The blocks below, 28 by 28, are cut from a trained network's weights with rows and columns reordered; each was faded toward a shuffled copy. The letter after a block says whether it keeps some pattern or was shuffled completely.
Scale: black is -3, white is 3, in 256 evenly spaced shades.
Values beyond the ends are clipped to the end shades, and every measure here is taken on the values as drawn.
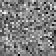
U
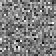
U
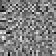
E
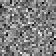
U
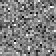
U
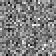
E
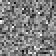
U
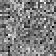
E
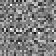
E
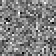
U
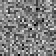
U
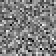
U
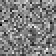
U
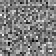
U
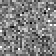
U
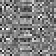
E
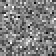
U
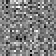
E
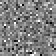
U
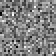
U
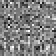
E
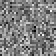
U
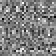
E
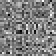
E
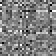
E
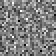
U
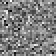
U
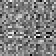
E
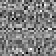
E
